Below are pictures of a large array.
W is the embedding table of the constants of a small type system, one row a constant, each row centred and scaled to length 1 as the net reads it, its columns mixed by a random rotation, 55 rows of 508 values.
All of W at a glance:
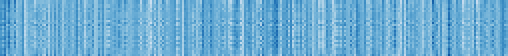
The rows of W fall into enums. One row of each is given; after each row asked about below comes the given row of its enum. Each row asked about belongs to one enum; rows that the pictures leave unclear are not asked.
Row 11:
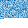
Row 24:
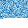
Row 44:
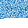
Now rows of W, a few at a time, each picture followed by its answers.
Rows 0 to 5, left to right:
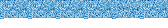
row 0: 11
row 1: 11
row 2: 11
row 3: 11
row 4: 44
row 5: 11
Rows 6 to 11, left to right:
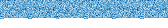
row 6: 11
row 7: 44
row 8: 24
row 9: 11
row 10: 44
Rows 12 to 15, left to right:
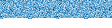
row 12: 24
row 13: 44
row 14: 24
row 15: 44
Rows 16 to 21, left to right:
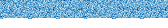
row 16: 24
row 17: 44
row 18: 11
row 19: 24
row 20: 44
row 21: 44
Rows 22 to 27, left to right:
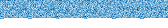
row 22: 11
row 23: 11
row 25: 24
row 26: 44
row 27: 44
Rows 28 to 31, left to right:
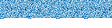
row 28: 44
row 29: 24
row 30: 44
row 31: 44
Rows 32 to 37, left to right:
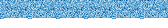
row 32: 44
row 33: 11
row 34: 44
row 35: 44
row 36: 11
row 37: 11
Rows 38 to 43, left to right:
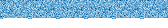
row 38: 24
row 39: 11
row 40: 44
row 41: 44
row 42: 11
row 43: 11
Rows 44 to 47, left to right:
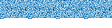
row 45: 44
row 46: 11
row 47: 44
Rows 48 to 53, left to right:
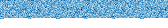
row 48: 11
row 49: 24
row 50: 44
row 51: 24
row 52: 24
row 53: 44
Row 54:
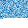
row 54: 24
